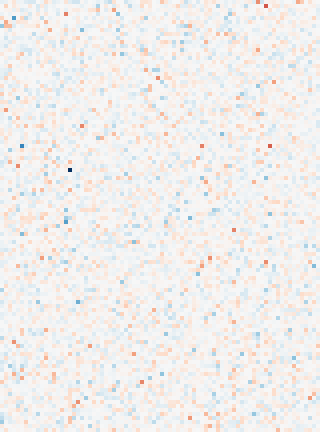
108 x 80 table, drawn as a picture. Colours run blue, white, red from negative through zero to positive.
No overall slope runs across the table. Neither half mirrors the other. No row or column stands out. The distribution is heavy-tailed on both sides. Overall the values sit about 50% of the way up the scale. The grain is fine, like static. No seam splits the table.
